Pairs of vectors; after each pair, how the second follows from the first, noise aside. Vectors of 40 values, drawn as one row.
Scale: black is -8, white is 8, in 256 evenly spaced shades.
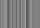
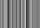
scaled up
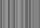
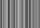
scaled up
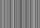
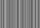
shuffled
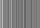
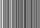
scaled up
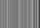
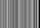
scaled up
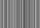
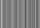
shuffled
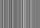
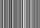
scaled up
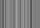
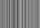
shuffled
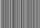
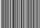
scaled up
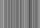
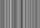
shuffled
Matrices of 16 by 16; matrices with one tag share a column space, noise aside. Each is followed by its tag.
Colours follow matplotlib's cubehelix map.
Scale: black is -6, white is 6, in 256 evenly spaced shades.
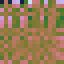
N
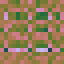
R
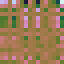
N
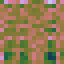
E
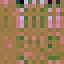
N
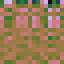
N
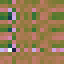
R
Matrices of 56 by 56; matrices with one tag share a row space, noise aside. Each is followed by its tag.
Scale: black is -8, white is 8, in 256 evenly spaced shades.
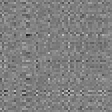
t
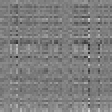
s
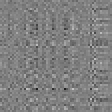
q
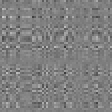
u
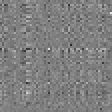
t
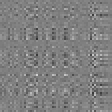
q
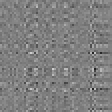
q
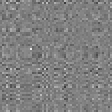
u
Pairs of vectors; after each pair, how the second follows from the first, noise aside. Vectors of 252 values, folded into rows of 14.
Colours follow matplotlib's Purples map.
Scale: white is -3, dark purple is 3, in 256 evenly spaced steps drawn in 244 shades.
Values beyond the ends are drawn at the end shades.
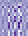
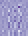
shrunk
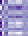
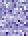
shuffled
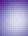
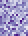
shuffled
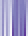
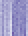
shrunk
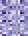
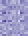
shrunk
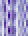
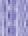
shrunk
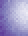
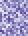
shuffled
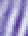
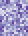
shuffled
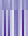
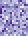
shuffled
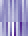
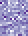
shuffled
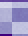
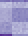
shrunk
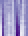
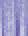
shrunk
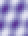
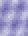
shrunk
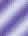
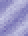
shrunk
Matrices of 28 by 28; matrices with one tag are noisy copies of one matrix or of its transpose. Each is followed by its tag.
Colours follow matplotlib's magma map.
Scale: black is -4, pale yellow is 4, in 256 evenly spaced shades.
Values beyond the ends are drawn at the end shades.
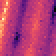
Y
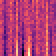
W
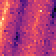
Y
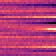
W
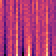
W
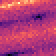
Y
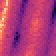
Y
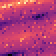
Y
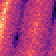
Y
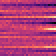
W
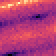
Y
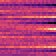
W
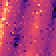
Y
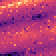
Y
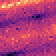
Y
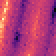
Y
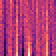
W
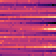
W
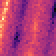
Y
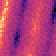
Y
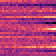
W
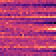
W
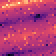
Y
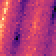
Y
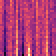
W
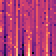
W
